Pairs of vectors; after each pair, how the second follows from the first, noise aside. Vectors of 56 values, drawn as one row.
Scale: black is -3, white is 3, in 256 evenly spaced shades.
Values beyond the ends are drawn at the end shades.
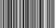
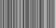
shrunk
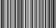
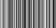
sign-scrambled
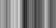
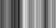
negated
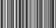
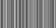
shrunk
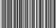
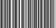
reversed
